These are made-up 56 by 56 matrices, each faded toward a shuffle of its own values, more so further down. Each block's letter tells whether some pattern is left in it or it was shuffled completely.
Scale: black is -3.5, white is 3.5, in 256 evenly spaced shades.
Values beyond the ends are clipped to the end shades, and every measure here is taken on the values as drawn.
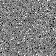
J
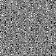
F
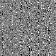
F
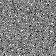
J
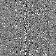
F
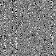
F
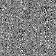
F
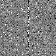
F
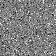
J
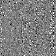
F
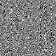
F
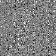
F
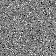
J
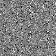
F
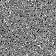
J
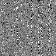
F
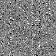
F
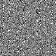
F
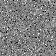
J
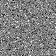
J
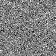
J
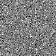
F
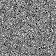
J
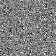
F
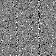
F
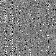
F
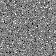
J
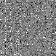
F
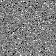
J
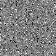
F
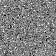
J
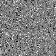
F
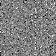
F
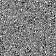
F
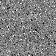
J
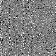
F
